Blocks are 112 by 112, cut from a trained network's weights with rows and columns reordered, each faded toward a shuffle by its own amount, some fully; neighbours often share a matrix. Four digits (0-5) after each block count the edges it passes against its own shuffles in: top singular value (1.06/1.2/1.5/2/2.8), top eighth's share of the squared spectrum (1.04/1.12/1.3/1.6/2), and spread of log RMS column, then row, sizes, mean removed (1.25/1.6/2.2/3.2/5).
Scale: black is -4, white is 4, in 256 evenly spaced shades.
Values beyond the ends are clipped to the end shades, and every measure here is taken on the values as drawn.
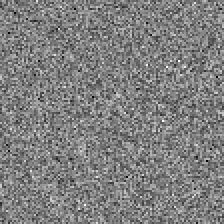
2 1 0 0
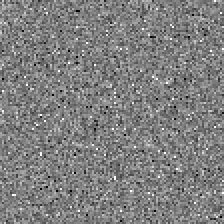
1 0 0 0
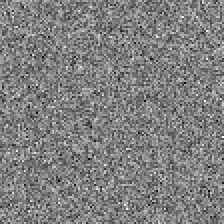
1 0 0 0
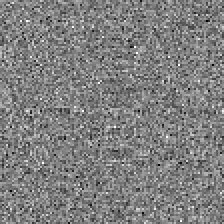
3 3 0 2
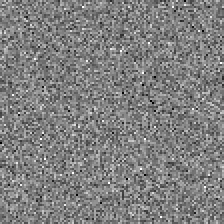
1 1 0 0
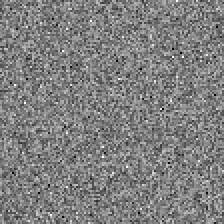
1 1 0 0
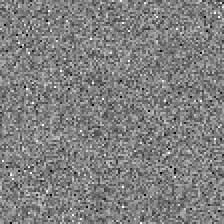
0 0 0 0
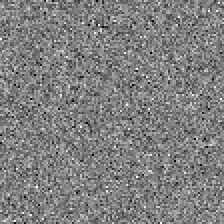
0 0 0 0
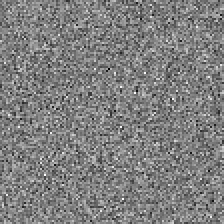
2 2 0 0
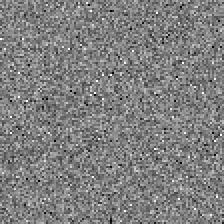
0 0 0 0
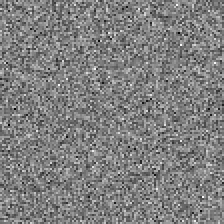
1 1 0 0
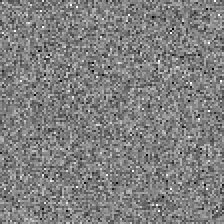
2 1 0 0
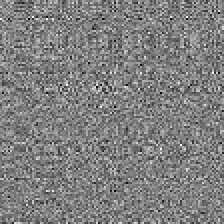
4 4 2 3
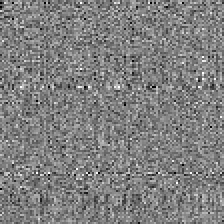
4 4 1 3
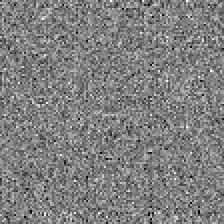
3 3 0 1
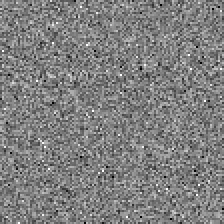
2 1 0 0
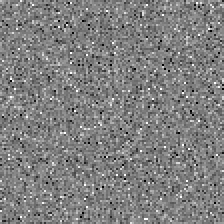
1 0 0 0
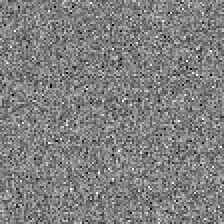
3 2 0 1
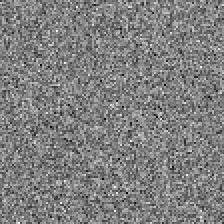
1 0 0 0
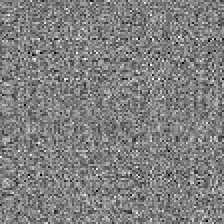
4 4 1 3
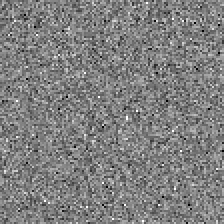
2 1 0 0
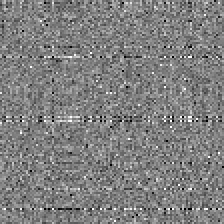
5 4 2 3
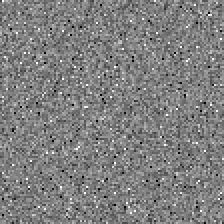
0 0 0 0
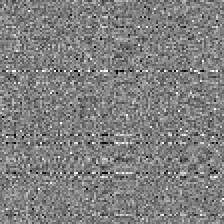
5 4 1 3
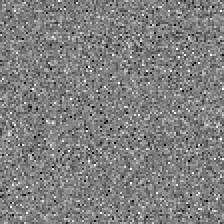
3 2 0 0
